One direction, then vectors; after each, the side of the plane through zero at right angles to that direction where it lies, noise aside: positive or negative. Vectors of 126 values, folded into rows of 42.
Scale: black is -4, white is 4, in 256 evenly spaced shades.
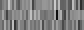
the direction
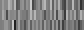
positive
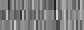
negative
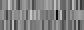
positive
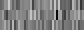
positive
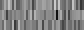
positive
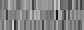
positive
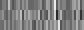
positive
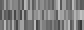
positive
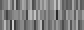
positive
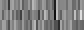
negative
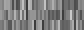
positive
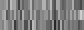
positive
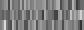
positive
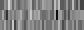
positive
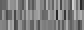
positive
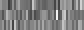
negative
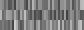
negative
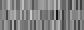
positive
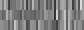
negative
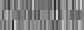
negative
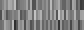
positive
